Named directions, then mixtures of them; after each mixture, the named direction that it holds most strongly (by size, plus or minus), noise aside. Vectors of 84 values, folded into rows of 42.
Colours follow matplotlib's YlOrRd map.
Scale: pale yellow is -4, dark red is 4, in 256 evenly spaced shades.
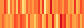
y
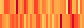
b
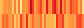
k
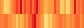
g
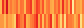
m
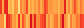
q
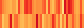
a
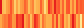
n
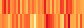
g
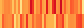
k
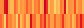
q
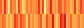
y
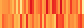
k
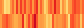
g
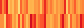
q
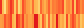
n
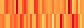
b
